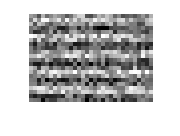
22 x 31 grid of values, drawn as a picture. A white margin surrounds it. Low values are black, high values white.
Average level on the scale: 50%. Stripes: horizontal, repeating 5 times. Odd rows or columns: none. Slope: none.
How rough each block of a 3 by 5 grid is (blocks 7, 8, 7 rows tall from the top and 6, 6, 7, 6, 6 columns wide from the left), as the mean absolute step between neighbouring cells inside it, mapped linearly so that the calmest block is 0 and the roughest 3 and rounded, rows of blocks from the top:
32320 | 22212 | 22321
